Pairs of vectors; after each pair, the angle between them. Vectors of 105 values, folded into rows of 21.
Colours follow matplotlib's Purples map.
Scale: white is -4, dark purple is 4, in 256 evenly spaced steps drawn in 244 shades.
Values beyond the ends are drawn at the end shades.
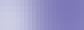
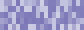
orthogonal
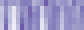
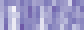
nearly parallel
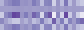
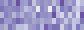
orthogonal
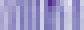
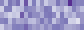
orthogonal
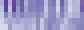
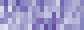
partly aligned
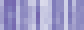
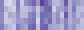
nearly opposite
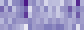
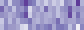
nearly parallel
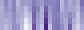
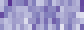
partly aligned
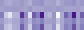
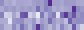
partly aligned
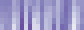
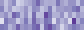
partly opposed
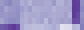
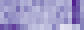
nearly parallel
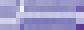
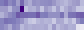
nearly opposite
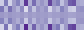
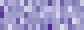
partly aligned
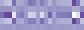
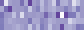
orthogonal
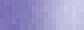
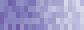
nearly parallel
